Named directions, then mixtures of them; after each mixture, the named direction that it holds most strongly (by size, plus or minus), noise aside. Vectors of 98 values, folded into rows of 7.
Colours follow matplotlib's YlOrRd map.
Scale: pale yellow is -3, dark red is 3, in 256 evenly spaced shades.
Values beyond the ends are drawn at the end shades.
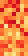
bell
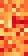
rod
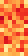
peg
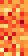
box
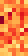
peg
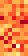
box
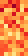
bell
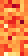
bell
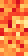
rod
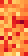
rod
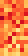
peg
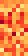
box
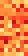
peg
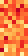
peg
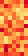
peg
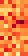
box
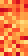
box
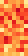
peg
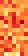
box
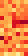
rod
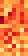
box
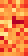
rod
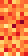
box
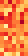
box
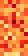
bell
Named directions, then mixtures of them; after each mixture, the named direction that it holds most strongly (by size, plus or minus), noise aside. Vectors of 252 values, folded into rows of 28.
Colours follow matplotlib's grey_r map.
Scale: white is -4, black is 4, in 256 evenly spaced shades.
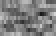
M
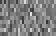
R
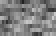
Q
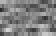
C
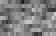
Q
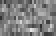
M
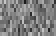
R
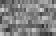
C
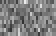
R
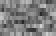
M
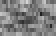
M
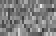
R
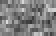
Q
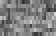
Q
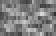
M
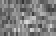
Q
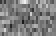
R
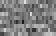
C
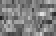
M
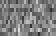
R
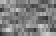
C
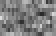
M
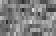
Q
